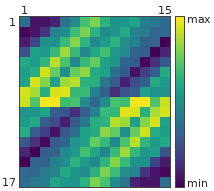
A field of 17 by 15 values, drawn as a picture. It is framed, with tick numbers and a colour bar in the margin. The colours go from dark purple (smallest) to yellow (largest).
On average the colour sits 50% of the way up the scale. There is no overall slope. It looks the same turned upside down. Streaks slant up to the right.
